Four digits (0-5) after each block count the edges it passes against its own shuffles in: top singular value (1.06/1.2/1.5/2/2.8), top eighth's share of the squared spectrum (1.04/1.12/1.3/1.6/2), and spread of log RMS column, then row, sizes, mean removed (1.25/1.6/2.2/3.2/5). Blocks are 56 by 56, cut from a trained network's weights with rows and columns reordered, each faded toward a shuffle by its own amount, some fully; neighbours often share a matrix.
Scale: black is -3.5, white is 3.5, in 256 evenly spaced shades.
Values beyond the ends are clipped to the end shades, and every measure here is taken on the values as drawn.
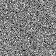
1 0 0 0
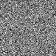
3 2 0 1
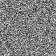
0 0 0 0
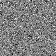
1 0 0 0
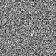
3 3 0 1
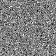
0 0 0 0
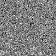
2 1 0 0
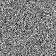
0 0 0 0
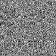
3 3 0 2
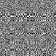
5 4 2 3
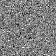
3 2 0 1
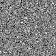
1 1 0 0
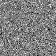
2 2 0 0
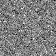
0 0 0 0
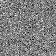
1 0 0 0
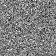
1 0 0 0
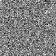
3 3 0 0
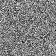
1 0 0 0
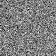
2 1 0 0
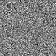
3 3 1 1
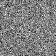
2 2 1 0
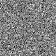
3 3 1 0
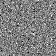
1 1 0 0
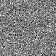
1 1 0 0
